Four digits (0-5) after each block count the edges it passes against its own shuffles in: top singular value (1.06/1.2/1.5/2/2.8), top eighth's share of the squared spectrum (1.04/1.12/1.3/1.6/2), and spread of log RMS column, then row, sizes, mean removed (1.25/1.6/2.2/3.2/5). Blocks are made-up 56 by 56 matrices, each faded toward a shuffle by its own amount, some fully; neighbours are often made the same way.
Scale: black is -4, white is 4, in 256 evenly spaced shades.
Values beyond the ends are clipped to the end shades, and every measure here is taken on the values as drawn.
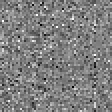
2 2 2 0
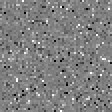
1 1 0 0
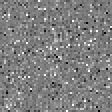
1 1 0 0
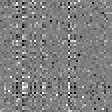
5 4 3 2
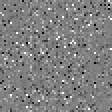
1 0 0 0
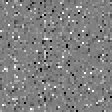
3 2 0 0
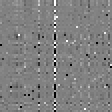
4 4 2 1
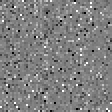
2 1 0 0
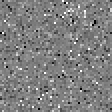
2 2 0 0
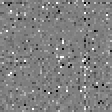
3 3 1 1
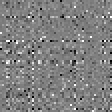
4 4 2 2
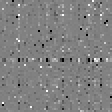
4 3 1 1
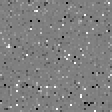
1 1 0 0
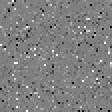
1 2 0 0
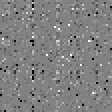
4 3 1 1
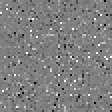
3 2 1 0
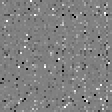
3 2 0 0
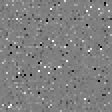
1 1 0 0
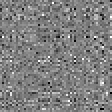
4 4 2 2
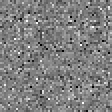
3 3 1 1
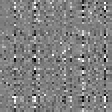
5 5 3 2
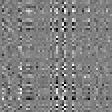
5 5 4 3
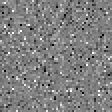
0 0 0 0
